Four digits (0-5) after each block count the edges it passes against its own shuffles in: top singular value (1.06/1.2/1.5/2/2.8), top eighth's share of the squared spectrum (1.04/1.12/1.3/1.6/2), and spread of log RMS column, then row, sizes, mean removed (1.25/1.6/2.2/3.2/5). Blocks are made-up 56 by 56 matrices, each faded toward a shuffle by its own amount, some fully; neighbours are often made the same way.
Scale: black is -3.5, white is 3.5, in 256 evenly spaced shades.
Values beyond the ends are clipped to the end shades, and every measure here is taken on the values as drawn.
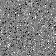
1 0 0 0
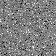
1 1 0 0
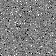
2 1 0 0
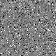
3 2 0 0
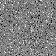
2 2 1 0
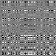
5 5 3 4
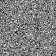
0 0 0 0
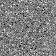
0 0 0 0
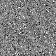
0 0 0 0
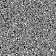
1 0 0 0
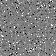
2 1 0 0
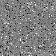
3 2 1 1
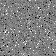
0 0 0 0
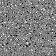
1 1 0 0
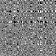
4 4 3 2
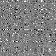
3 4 1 2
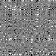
4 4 2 3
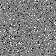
2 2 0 1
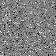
1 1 0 0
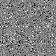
3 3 0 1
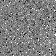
2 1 0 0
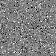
3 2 0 1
